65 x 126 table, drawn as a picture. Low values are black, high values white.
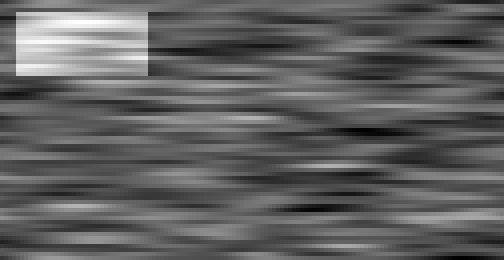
The grain runs across in streaks. An odd patch, higher than its surroundings, sits in the top left. The top left is the ninth with the highest average. The values are skewed, with a long tail toward high values. The top left is the roughest part. Neither half mirrors the other.
